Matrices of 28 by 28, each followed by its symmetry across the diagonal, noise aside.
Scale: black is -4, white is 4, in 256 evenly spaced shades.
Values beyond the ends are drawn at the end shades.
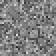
symmetric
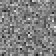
neither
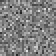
neither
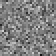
antisymmetric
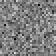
neither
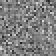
antisymmetric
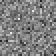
symmetric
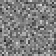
antisymmetric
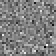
antisymmetric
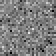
symmetric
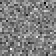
neither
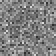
symmetric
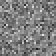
symmetric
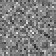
symmetric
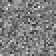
neither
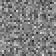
antisymmetric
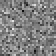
neither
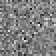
antisymmetric
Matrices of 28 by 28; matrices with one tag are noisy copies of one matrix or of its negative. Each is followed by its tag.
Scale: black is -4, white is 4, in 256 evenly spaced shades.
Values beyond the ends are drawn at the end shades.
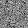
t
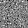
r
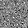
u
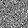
u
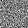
u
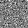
r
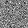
t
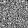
r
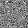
t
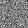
r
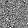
t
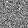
t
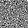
r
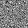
t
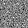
u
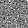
r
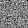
r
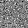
r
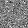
t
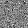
t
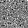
r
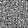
r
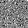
r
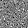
u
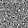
u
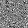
t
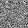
t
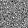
u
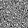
u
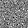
u
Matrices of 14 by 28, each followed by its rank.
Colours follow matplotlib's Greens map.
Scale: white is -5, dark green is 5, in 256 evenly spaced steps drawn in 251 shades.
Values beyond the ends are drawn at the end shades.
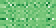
three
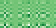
one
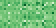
three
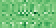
three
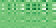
one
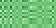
one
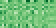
three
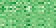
three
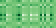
one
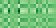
one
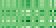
one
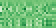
three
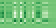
one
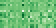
three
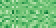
three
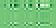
one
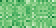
three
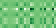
one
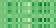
one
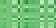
one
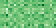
three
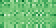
three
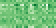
three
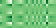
one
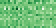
three
